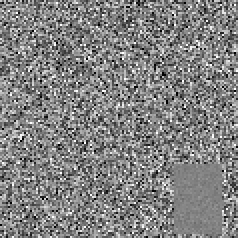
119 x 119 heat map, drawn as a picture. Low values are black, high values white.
The histogram is bell-shaped. No regular stripes run through it. An odd patch, calmer than its surroundings, sits in the bottom right. No row or column stands out. Fine speckle covers the field.
